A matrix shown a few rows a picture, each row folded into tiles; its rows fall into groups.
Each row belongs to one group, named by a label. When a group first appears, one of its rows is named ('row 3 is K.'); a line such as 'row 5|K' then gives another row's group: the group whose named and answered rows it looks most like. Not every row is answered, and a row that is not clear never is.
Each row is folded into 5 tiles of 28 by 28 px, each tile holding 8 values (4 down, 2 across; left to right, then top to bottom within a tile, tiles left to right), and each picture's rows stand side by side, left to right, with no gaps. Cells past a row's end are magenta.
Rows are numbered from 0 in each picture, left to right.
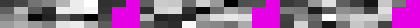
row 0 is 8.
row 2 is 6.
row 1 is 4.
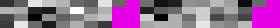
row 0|6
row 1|8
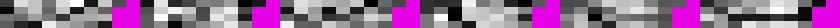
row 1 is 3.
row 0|4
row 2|4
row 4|8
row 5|8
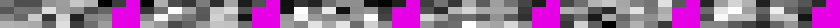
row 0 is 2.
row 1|3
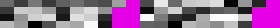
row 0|3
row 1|4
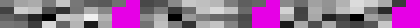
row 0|4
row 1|8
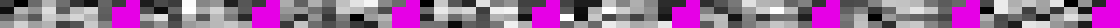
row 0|3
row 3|3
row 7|4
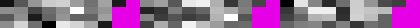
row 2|3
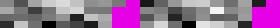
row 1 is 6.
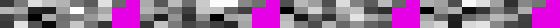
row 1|2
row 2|4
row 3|4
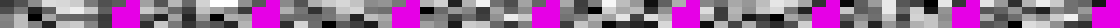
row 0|8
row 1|2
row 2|2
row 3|4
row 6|6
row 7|4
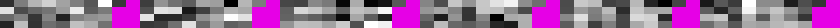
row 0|6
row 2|3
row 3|2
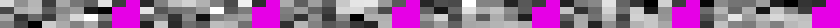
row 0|4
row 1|6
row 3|8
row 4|6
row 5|3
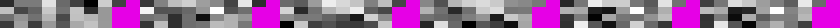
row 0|6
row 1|6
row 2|2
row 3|2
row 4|6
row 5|6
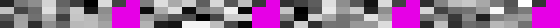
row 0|6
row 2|6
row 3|6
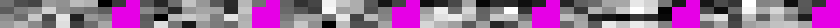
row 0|2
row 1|6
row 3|3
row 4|8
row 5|8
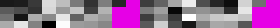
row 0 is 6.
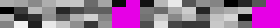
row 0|4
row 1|3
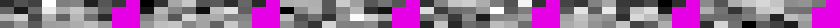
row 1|3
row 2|4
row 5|2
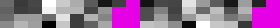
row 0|2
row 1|6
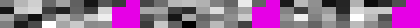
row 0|4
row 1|6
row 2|3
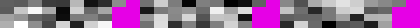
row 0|3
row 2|2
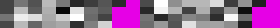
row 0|3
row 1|4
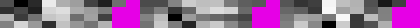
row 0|8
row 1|8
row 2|2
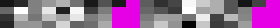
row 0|3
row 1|2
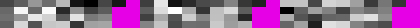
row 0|3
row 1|3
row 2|4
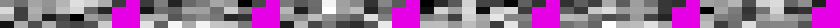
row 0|2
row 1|8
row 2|2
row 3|3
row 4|8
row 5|4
